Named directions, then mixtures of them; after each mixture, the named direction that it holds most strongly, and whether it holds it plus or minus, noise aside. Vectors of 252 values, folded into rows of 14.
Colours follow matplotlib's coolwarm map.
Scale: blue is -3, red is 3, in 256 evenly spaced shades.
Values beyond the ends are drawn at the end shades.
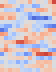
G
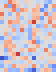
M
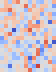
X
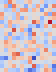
M, plus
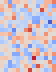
X, plus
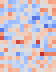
G, plus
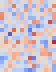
X, minus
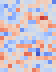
G, minus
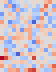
M, minus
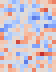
G, plus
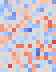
X, minus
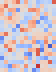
X, plus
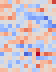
G, plus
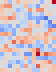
G, plus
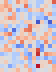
X, plus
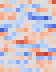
G, plus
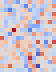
X, minus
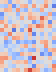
M, minus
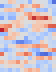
G, minus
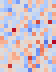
X, minus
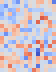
X, minus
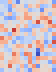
X, minus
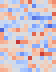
G, plus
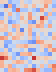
M, minus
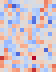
M, minus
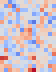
M, minus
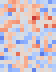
M, plus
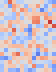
M, plus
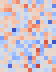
X, plus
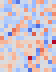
X, minus
